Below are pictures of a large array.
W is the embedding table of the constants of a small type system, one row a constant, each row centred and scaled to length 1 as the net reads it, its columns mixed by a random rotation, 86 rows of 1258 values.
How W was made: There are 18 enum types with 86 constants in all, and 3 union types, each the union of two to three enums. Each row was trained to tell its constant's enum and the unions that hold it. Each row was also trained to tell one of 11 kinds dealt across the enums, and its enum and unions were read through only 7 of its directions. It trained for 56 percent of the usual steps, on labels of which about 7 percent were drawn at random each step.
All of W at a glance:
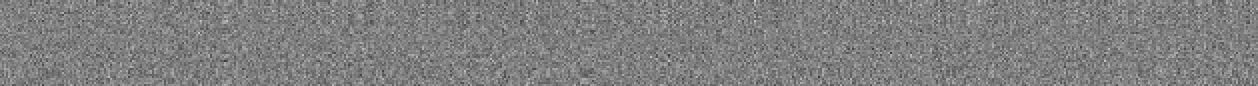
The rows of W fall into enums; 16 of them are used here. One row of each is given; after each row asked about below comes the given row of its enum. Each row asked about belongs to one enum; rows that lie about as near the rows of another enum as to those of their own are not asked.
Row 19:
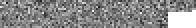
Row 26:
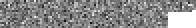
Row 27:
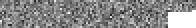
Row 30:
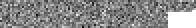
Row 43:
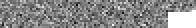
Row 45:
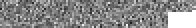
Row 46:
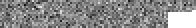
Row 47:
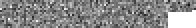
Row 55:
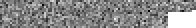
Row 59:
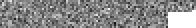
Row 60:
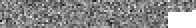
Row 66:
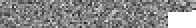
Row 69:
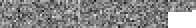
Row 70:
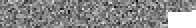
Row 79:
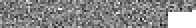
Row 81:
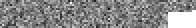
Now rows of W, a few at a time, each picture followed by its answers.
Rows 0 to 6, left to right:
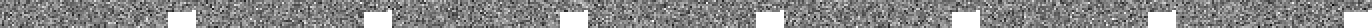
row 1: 27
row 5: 55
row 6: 79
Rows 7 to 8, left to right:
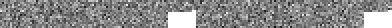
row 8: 70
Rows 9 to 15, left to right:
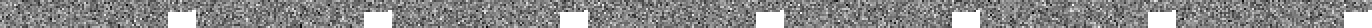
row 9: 60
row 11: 70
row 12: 60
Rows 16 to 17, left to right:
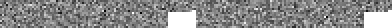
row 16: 55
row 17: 27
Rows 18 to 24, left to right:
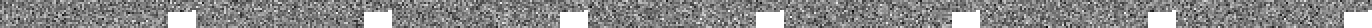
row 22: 70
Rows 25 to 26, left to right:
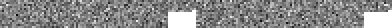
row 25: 19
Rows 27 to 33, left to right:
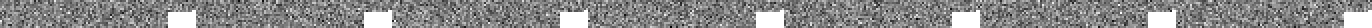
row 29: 60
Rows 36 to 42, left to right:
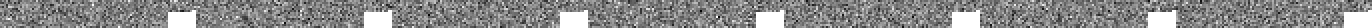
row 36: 55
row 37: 19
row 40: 60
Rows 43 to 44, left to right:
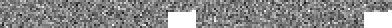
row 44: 19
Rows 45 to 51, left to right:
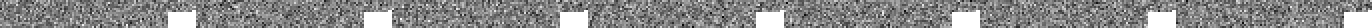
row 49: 81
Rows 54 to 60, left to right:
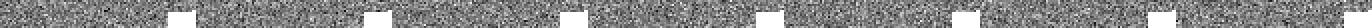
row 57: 55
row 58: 79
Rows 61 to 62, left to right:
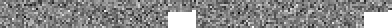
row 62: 66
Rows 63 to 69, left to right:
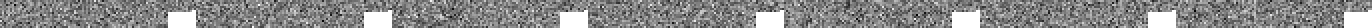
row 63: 27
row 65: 70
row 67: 59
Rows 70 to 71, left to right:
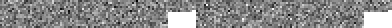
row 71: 30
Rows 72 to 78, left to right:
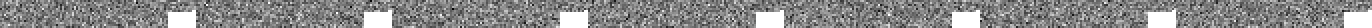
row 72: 45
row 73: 30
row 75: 45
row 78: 27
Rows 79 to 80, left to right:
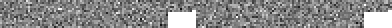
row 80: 43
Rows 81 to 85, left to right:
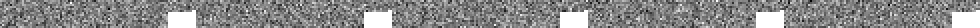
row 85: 45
